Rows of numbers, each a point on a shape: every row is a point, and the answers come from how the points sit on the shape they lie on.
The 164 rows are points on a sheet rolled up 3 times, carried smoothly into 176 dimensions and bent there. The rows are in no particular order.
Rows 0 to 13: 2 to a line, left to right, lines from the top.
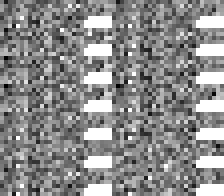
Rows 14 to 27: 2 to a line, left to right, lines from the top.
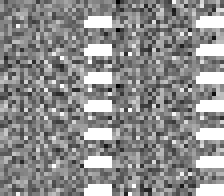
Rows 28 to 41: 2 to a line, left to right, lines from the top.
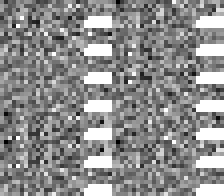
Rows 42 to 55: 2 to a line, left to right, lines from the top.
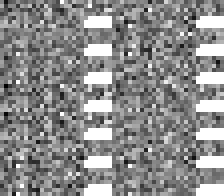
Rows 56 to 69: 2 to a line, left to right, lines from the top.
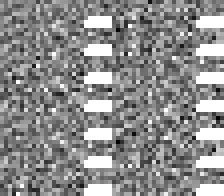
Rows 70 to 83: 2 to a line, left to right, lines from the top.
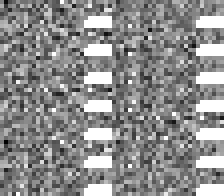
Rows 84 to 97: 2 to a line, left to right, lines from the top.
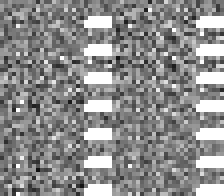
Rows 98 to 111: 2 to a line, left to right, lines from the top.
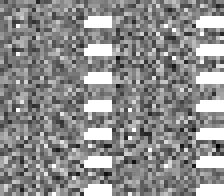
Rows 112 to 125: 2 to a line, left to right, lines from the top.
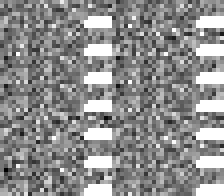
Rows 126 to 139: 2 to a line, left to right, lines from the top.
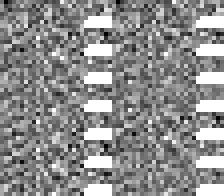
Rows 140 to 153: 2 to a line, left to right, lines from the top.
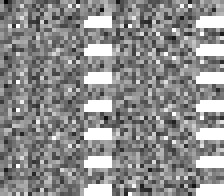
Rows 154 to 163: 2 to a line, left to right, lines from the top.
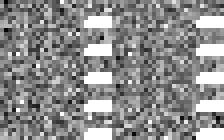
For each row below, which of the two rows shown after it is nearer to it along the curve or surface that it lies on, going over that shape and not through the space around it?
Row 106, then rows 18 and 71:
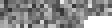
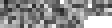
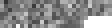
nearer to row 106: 71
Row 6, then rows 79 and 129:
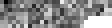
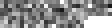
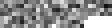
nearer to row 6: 79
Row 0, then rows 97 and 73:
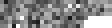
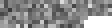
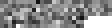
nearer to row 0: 73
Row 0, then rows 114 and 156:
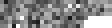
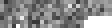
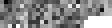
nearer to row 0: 156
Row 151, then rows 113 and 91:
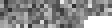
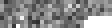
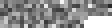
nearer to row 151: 91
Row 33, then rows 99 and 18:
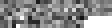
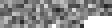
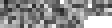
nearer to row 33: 99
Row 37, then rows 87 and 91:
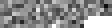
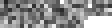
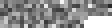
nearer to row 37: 91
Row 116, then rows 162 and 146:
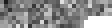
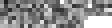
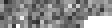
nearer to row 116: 146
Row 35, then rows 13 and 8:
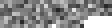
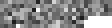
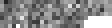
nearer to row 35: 13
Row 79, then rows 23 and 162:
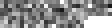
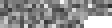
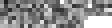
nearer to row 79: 162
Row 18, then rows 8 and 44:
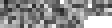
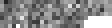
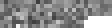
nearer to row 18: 8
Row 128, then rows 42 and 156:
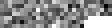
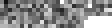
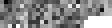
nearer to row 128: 42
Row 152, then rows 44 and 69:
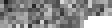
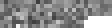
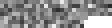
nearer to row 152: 69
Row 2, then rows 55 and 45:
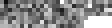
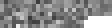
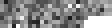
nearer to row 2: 45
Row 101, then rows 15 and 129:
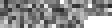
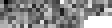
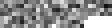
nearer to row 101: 15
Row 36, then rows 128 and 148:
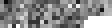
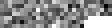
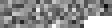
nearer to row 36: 148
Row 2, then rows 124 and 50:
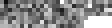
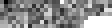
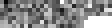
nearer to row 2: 50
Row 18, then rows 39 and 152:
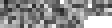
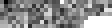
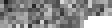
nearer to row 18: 39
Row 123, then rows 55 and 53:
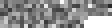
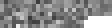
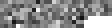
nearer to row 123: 53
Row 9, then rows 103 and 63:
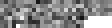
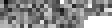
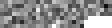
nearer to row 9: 63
